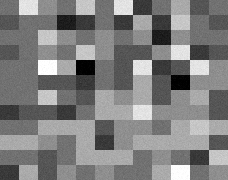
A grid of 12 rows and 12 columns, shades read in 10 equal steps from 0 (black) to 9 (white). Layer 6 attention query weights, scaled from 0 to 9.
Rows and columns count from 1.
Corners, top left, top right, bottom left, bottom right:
4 4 2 5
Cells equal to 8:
6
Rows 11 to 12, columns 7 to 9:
6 4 5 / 4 4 6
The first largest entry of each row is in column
2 10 3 10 3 8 3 8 11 1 12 10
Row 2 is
3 4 4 1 2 4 2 6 2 7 4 3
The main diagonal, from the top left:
4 4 7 4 0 4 5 8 4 6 2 5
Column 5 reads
7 2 4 7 0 2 3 4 6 6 6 4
